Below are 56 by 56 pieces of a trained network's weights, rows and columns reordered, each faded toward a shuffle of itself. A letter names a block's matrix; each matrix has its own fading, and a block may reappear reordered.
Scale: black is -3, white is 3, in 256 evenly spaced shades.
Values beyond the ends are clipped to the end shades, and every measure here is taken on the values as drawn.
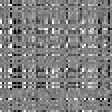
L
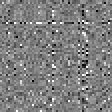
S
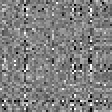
S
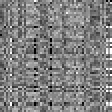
L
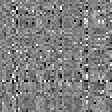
S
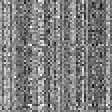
L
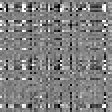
L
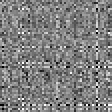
L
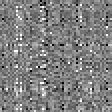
L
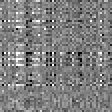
L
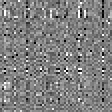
S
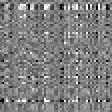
L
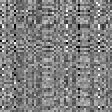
L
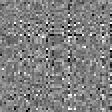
S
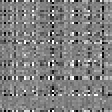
L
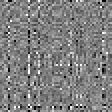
S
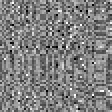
L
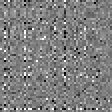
S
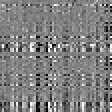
L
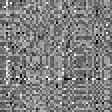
L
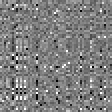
S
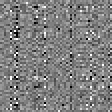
S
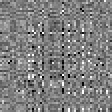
S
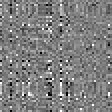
S
